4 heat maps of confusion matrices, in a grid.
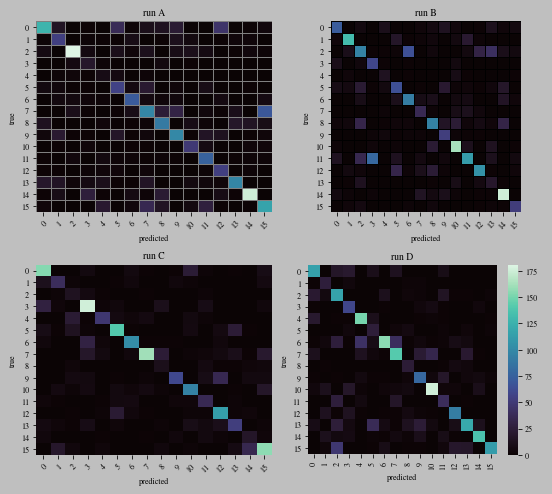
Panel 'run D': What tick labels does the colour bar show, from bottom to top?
0, 25, 50, 75, 100, 125, 150, 175
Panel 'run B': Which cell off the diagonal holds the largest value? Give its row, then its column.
11, 3
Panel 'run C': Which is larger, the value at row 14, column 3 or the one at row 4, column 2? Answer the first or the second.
the second
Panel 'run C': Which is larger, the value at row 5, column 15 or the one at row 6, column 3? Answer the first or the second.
the second
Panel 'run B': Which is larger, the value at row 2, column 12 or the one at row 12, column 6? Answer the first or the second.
the first
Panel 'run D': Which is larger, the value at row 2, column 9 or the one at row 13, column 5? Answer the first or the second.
the second
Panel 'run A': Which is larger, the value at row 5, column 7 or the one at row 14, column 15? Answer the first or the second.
the first
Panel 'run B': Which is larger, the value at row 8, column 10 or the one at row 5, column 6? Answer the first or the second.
the first
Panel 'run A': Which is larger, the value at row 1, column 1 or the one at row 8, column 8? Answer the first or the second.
the second
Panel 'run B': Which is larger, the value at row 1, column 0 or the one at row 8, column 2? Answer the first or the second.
the second
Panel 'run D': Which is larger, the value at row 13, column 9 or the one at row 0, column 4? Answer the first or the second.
the first
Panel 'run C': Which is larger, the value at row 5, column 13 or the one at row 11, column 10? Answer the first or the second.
the first
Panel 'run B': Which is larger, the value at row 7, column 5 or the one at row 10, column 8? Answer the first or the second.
the second
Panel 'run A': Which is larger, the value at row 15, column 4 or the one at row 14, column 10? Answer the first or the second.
the first
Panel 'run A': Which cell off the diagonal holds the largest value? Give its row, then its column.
7, 15
